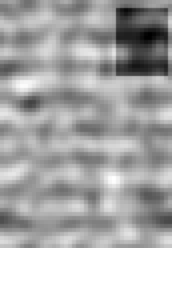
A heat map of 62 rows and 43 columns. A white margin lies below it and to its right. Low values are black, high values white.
Neither half mirrors the other. The top right is the roughest part. An odd patch, lower than its surroundings, sits in the top right. The ninth with the lowest average is the top right. Stripes running across repeat 8 times from top to bottom.
